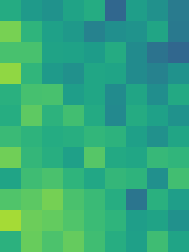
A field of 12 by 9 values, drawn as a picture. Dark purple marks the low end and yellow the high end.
On average the colour sits 60% of the way up the scale. The halves do not mirror each other. The bottom left is the ninth with the highest average. The bottom middle is the calmest part. There are no regular stripes. Values change most from cell to cell in the bottom right. The top right is the ninth with the lowest average. There is an overall slope up to the bottom left.
